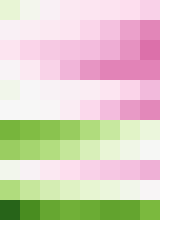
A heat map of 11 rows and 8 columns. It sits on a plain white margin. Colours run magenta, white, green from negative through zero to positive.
The bottom left is the ninth with the highest average. The ninth with the lowest average is the top right. The grain runs across in streaks. On average the colour sits 50% of the way up the scale. Values rise toward the bottom left.
